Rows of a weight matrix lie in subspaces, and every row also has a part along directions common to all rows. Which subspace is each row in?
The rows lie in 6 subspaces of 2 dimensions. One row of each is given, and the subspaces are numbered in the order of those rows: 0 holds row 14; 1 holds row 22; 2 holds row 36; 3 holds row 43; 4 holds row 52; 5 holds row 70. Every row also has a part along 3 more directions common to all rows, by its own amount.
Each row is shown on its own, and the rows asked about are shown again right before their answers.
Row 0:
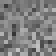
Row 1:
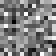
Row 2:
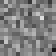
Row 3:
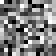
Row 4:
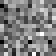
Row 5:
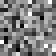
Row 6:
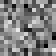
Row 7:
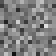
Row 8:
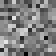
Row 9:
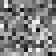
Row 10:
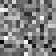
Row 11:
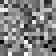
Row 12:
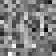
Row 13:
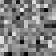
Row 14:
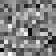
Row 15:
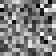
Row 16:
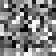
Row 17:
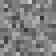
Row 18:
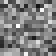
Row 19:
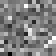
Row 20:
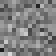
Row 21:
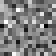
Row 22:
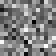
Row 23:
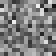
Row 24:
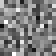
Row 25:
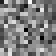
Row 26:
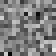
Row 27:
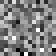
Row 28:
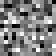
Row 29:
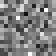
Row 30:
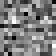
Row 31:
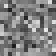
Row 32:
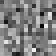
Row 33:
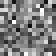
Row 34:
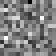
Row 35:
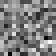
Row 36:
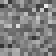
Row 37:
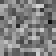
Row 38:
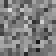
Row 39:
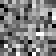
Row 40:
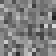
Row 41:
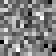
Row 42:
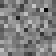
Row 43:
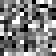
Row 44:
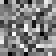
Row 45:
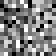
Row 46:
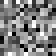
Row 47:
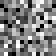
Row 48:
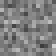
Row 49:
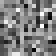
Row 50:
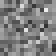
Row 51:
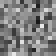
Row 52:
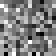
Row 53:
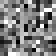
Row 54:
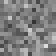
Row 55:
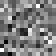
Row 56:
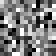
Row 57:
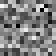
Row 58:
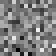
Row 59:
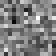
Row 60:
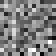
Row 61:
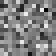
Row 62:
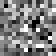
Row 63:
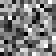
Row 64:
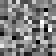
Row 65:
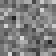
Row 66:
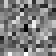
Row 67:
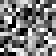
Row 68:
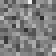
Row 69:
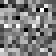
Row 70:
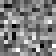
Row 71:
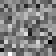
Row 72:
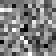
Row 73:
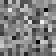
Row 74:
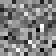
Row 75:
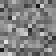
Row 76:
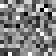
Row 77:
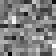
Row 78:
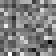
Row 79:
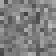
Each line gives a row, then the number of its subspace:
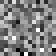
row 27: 1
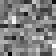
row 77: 5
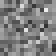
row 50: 2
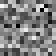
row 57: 2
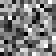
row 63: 0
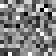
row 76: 2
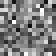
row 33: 0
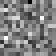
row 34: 1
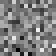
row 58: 1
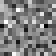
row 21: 4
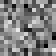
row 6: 0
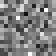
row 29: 2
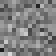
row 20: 0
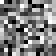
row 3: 2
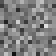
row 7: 4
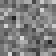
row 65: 5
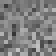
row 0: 5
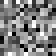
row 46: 3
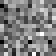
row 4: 4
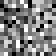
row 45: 4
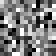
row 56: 4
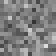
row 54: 0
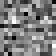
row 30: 5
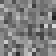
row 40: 4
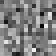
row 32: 4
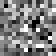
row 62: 3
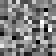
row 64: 3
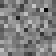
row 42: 2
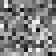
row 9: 3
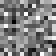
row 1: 5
